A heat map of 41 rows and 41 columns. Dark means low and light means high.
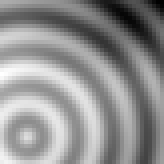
The halves do not mirror each other. Rings spread out from the bottom left. There are no lone odd cells. Values rise toward the bottom left. The middle left is the ninth with the highest average.
